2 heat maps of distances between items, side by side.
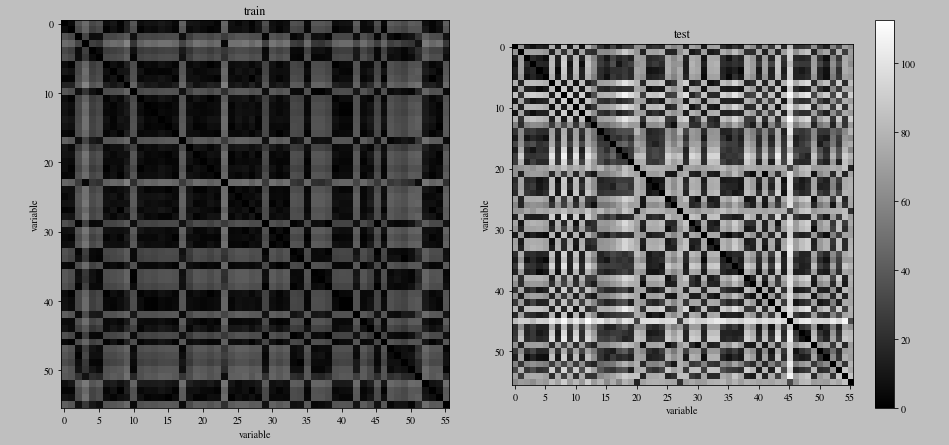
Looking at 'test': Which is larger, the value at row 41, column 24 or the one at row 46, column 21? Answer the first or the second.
the first
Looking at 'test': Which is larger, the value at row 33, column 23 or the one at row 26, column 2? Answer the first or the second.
the first
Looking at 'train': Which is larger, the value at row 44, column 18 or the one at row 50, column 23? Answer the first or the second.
the second
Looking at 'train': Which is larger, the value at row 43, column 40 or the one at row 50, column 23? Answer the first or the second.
the second
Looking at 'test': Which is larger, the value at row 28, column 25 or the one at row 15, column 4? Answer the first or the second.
the first
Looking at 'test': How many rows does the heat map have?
56
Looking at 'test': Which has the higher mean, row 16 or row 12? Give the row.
12
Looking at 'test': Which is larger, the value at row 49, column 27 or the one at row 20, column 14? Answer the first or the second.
the second
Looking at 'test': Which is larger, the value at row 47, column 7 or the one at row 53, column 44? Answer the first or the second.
the second
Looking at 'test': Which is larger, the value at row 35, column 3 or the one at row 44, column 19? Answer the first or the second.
the second
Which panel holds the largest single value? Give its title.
test
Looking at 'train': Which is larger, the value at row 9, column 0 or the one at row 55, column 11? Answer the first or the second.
the second
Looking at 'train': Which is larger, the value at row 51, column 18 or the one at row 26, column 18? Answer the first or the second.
the first
